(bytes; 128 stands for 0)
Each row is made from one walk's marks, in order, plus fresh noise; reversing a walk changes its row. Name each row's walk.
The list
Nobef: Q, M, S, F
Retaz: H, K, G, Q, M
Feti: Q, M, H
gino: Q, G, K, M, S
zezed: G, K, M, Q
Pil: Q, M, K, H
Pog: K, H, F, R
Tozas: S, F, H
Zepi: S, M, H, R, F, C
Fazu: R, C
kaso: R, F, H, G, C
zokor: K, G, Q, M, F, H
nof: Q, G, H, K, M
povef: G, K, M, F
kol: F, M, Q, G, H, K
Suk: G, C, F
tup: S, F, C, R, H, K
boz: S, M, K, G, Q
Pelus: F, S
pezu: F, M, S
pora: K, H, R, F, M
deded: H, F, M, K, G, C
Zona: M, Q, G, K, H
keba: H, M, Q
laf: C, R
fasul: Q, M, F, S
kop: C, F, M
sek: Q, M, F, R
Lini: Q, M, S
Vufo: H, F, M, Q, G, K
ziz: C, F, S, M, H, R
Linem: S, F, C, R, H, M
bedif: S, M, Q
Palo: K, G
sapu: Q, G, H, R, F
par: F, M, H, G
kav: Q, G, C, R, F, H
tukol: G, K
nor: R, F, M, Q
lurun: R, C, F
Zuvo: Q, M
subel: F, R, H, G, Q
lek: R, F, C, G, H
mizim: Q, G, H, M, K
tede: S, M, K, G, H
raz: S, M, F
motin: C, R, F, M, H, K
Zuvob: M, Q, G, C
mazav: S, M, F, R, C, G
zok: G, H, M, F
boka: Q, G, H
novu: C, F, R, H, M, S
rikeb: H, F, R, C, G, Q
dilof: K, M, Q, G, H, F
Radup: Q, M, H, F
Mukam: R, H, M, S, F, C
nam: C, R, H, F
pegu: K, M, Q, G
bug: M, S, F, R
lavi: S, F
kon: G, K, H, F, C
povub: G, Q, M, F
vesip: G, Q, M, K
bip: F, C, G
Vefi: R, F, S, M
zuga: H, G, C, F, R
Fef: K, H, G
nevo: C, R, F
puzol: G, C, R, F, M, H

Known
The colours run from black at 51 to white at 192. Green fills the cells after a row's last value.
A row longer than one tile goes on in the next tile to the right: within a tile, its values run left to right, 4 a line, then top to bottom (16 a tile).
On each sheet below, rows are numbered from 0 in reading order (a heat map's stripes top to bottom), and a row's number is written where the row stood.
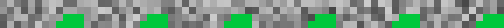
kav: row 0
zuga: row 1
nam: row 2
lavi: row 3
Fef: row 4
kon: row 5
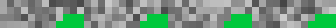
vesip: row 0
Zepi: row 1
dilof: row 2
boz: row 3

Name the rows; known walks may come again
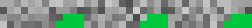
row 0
lavi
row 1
kon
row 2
nevo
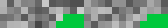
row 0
mizim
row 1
laf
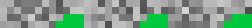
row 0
pegu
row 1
mazav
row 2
sapu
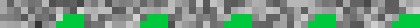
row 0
vesip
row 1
ziz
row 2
tede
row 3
Pog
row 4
boz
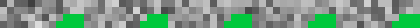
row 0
subel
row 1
kaso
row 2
lurun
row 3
nam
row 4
Fef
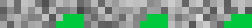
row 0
Zepi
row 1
dilof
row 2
bip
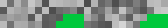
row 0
Pelus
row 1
rikeb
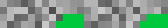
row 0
bug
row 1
zuga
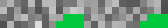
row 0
boka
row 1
Fazu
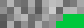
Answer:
kav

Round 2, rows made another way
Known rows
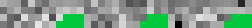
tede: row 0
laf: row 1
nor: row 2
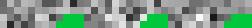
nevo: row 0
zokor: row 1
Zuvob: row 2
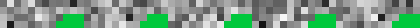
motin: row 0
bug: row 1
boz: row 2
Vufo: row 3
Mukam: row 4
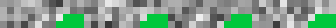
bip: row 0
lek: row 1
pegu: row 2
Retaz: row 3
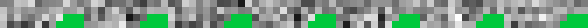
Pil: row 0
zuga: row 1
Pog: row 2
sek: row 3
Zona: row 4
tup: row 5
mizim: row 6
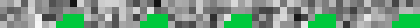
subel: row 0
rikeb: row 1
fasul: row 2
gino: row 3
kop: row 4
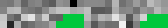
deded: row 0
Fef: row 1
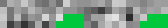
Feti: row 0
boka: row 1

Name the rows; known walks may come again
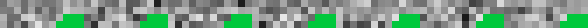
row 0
Palo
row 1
kav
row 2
deded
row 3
par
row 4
Pil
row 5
sek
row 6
boka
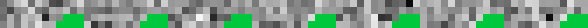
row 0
bug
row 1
Pelus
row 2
Zuvob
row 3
Zuvo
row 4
subel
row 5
vesip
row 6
Nobef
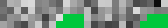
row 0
Lini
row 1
Pog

